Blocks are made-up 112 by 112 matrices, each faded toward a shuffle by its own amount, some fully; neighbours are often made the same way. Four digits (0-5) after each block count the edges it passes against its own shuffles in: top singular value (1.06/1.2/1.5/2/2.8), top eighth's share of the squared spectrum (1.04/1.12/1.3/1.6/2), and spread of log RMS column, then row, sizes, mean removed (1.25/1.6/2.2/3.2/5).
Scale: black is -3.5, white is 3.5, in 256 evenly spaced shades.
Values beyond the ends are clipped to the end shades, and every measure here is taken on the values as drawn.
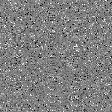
4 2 1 1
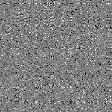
4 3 1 2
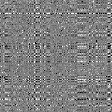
5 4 3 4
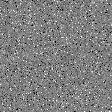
3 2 0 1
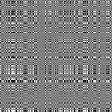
5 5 5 5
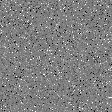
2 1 0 0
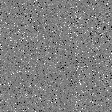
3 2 1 0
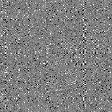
4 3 2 2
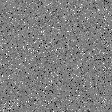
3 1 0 0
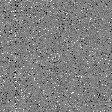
3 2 0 0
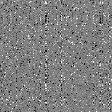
4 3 2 1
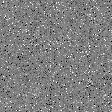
3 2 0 0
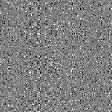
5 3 3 2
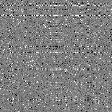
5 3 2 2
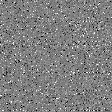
4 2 1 2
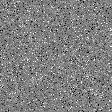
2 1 0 0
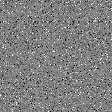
3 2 0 1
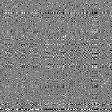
5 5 2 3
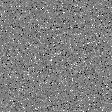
2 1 0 0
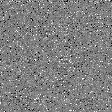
3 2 0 1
